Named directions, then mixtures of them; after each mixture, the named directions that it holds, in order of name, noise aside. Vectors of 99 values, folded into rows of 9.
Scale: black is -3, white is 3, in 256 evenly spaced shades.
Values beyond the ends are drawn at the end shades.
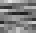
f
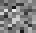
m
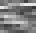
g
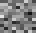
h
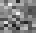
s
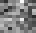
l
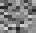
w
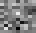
s, w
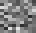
w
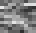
g, m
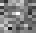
l, s, w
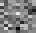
s, w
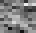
g, m, w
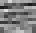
f, g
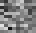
l, w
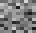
h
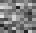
g, h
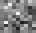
s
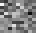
h, l, w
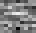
f, s, w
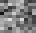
l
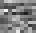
f, m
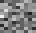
h
